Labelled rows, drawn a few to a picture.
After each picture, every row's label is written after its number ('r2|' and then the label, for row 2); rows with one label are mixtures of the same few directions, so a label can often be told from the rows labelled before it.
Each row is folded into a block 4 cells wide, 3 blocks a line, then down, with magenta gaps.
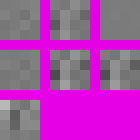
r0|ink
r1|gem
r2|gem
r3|ink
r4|gem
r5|gem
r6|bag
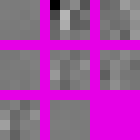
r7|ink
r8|bag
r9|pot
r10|pot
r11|gem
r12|gem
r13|gem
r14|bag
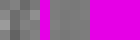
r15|gem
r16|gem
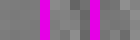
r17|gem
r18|pot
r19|pot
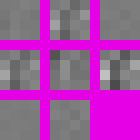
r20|gem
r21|gem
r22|ink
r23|gem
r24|bag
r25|gem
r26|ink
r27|ink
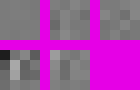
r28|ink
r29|gem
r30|ink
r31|bag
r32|bag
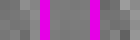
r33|pot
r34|gem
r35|pot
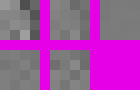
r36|pot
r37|pot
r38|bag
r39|ink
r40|ink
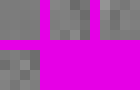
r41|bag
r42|pot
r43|bag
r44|ink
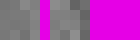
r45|pot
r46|pot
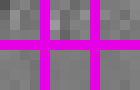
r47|bag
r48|gem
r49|ink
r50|pot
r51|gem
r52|pot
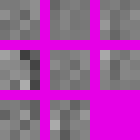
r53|ink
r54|bag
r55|gem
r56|pot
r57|ink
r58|bag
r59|ink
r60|gem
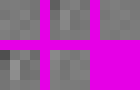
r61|ink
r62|bag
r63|ink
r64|bag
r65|bag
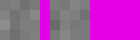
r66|gem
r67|gem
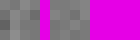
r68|gem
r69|ink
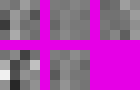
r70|gem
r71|gem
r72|pot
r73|gem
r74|gem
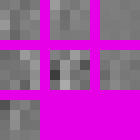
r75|gem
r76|bag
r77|pot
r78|pot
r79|gem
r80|gem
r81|bag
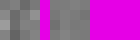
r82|gem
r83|gem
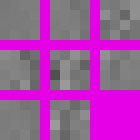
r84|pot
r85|pot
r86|ink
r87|pot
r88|gem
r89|bag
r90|pot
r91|gem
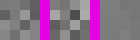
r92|ink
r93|ink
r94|pot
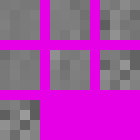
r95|gem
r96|pot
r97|gem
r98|bag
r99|bag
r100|ink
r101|ink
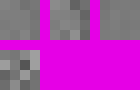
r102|pot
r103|pot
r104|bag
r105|ink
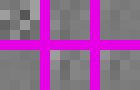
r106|ink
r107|gem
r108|bag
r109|pot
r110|bag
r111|bag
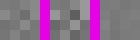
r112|ink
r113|ink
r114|gem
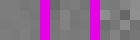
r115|pot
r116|bag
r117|ink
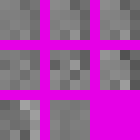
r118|pot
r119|pot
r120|pot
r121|ink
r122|ink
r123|pot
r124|pot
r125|gem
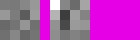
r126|ink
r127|bag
